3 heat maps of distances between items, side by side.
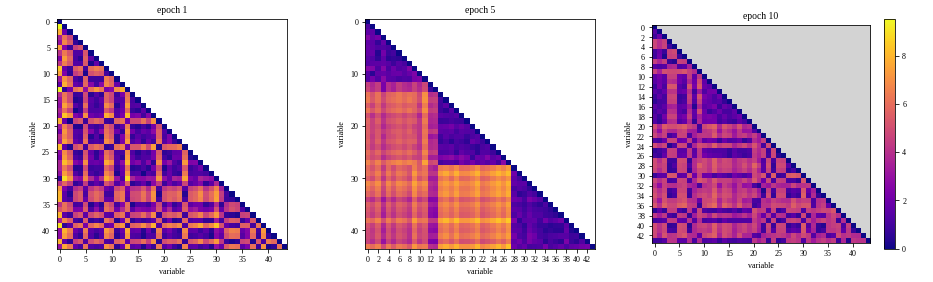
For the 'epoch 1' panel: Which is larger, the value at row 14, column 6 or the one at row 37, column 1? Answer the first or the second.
the second
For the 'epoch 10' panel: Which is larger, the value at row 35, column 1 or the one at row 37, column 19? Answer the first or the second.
the first
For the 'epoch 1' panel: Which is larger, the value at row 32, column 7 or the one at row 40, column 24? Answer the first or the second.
the second
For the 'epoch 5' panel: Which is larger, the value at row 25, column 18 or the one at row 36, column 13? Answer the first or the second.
the second
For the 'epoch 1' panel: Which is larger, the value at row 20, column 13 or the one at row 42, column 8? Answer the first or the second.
the first
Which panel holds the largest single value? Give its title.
epoch 1
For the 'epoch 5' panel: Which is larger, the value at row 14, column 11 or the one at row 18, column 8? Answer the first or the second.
the first
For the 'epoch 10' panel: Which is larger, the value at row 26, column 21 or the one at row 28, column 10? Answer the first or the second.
the second
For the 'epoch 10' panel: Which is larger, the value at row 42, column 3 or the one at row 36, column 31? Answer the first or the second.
the second
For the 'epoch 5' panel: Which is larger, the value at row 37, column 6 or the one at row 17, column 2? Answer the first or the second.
the second
